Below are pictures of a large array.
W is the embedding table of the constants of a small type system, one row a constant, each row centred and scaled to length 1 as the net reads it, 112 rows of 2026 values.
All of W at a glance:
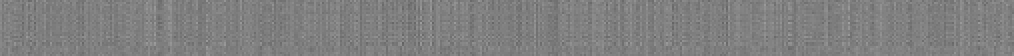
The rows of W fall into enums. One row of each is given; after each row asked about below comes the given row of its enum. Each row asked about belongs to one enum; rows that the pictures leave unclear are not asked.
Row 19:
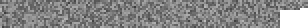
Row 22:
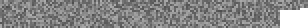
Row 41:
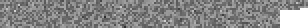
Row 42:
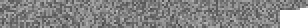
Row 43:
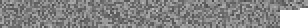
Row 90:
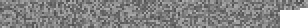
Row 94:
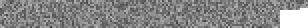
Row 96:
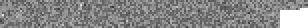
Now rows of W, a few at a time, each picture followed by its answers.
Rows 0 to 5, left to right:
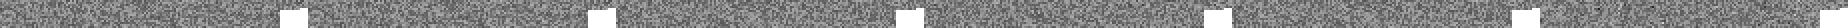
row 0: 90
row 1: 90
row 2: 22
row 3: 43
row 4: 22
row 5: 96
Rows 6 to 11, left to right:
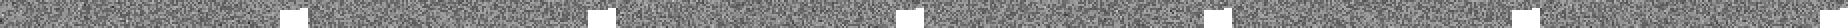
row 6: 96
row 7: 22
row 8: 94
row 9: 41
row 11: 94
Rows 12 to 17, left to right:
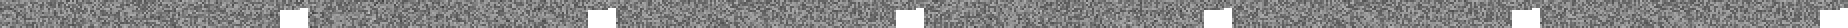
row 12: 90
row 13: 19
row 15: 42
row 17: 22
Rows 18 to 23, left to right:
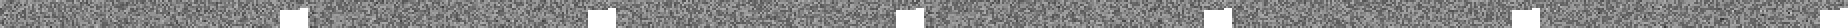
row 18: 94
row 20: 90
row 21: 19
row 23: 41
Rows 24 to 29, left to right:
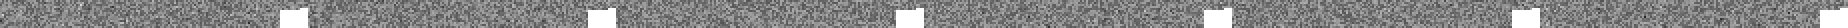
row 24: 96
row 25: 19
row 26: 22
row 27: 41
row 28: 43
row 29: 41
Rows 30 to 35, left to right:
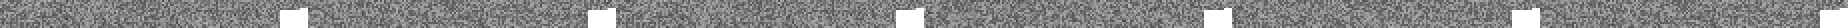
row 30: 42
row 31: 90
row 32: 42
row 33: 19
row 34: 22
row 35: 90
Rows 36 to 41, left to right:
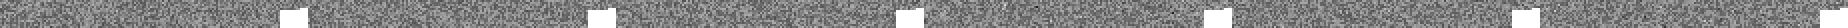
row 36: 42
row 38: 90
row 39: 96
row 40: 43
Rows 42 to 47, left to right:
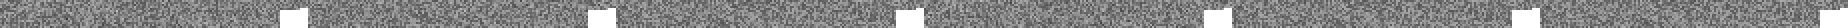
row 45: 94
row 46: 22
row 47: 22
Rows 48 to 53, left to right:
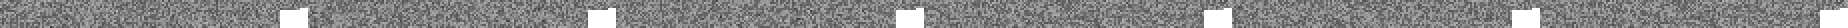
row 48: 42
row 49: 19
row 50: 41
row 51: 90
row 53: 90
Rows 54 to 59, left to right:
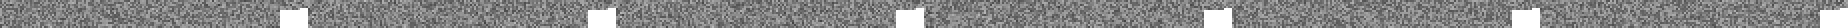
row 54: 43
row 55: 94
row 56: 94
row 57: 19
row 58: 22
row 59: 90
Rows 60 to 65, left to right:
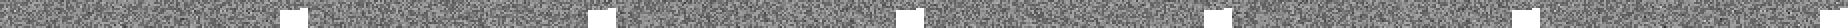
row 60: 41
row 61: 90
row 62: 19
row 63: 43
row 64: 19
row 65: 41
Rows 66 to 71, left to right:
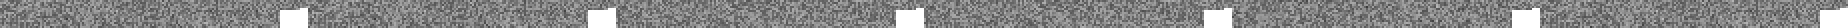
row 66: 42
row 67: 42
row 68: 22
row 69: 22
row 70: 19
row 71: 42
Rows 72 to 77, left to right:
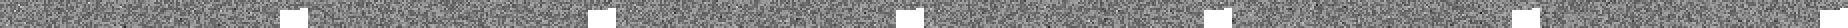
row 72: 41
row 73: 90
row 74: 41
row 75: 41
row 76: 96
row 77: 19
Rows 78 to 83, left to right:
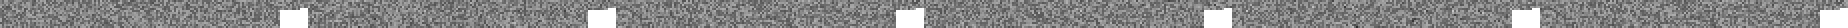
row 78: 22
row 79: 42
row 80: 90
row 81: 43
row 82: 41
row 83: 90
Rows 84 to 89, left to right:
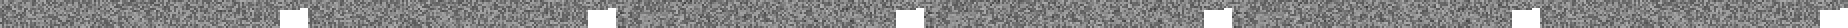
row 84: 22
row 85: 22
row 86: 19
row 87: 19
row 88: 19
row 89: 22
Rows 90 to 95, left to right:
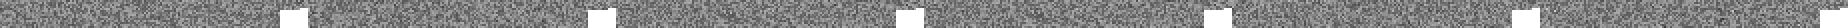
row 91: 19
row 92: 43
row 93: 43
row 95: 41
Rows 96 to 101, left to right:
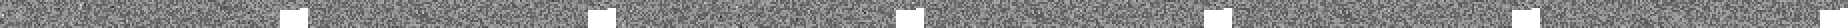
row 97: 43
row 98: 41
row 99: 43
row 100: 43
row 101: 22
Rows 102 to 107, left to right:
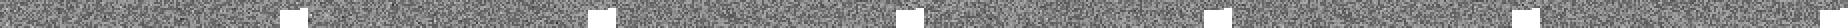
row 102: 41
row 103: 96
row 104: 43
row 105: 42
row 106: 43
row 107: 22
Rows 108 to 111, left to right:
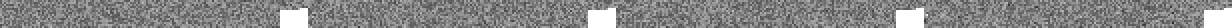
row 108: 43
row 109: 94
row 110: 42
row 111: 96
